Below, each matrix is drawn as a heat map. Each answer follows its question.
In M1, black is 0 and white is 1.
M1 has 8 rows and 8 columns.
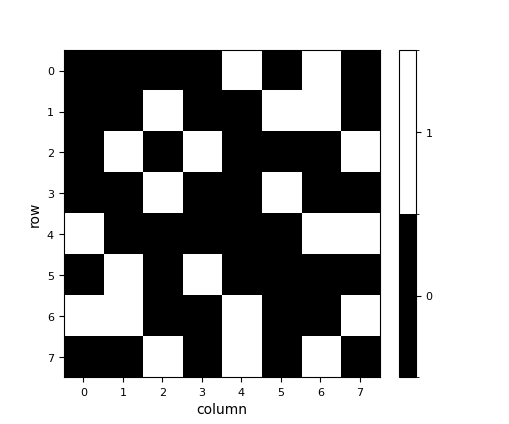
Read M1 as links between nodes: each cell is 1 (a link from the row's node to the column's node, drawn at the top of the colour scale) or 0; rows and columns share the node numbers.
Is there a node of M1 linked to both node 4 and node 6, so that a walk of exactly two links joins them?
yes
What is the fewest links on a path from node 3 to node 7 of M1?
2
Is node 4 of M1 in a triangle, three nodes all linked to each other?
yes
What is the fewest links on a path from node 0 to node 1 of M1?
2
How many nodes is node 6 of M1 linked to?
4
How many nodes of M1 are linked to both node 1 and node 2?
0
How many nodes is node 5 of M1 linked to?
2
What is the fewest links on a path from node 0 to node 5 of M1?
3
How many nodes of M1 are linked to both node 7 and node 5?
0
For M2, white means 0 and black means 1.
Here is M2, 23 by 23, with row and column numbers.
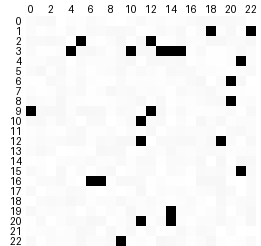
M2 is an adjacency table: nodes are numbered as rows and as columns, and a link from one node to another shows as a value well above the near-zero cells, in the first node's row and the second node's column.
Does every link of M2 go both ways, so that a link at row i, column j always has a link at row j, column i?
no
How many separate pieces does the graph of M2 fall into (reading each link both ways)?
2
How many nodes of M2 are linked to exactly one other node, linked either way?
6
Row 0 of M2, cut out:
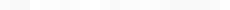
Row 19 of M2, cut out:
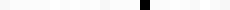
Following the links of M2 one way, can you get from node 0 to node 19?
no
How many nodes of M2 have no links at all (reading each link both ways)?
1
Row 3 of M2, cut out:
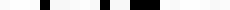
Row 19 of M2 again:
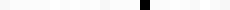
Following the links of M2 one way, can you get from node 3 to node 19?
no
